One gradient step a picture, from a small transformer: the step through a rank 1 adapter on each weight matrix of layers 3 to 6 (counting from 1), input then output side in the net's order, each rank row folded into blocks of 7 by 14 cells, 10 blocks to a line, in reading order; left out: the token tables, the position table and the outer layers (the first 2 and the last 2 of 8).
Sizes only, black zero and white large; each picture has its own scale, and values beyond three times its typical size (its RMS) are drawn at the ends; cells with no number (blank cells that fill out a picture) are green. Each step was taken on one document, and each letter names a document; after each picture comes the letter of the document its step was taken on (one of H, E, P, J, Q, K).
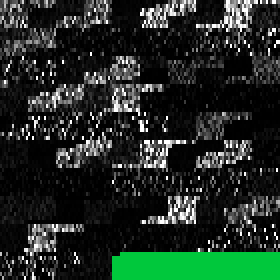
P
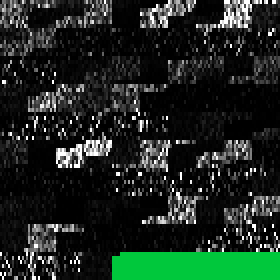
P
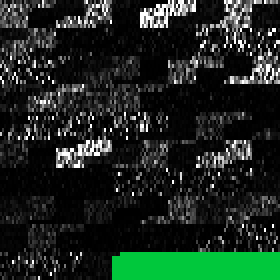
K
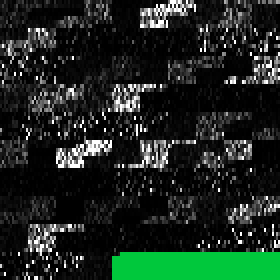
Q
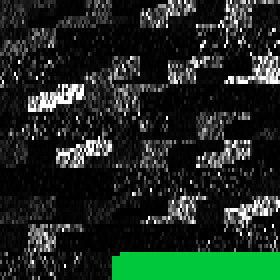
K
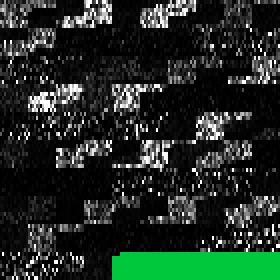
Q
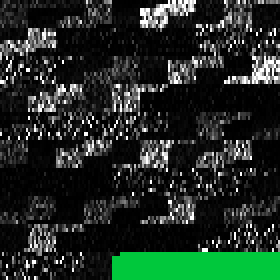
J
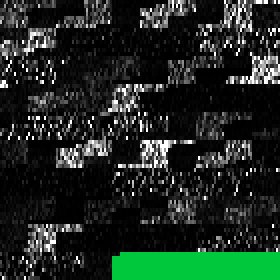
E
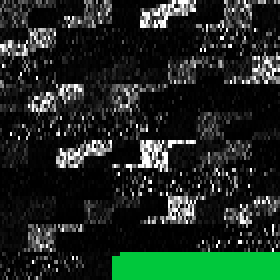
Q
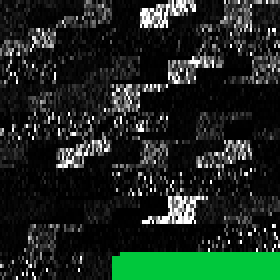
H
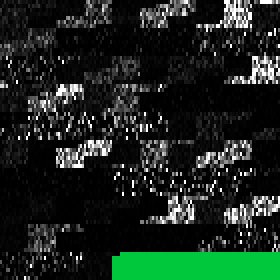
J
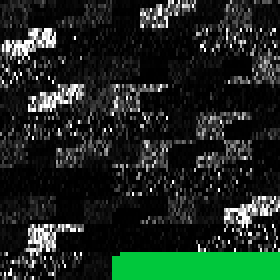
K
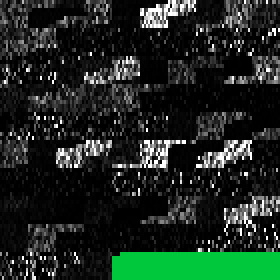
P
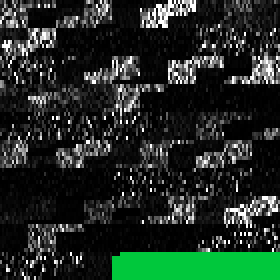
J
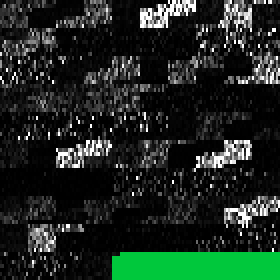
K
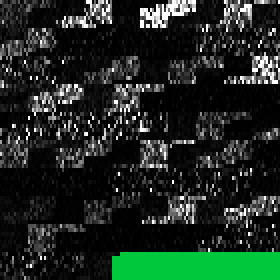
J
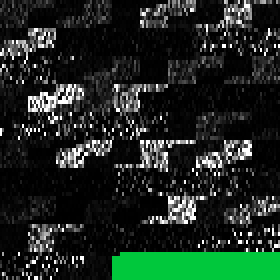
Q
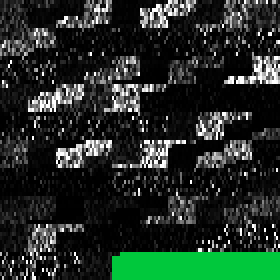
P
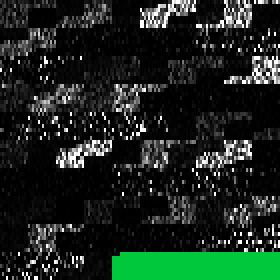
Q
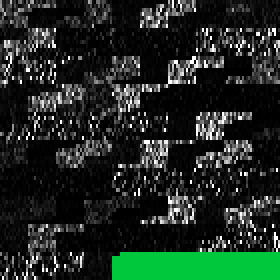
E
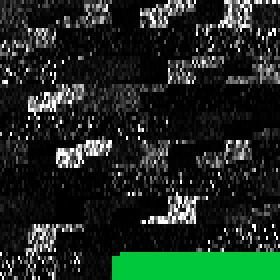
P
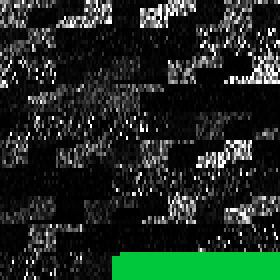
H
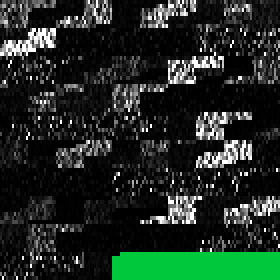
E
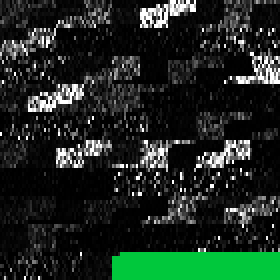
K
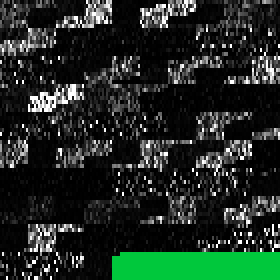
Q
